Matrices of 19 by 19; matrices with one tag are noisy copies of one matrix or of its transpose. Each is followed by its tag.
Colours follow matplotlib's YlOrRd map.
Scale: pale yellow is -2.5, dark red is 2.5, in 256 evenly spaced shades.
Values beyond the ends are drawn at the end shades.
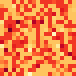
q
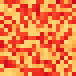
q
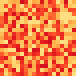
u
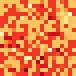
u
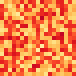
q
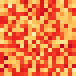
u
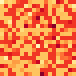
u
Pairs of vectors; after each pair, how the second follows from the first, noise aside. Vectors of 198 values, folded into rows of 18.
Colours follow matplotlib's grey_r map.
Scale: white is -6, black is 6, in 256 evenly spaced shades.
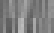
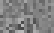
sign-scrambled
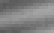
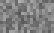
shuffled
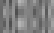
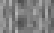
negated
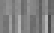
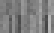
negated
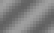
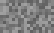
shuffled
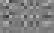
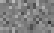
shuffled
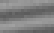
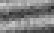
scaled up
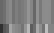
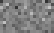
shuffled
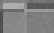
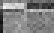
scaled up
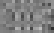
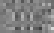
negated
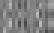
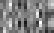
scaled up
